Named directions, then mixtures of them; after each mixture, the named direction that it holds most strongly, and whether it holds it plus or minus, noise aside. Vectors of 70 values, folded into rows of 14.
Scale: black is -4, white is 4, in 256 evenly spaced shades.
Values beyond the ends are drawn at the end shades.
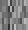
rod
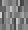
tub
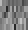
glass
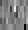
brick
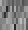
glass, plus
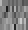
glass, plus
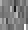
brick, minus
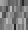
glass, plus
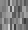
rod, minus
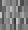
tub, plus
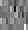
brick, minus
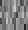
brick, plus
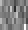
brick, minus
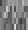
glass, minus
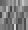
glass, minus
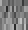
glass, plus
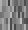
rod, minus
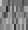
glass, plus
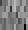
brick, plus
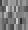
glass, minus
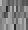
glass, plus
